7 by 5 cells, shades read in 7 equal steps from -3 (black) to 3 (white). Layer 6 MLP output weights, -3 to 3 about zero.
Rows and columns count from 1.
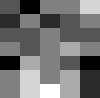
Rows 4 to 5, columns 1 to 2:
0 -1 / -3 1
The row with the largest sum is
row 7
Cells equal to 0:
12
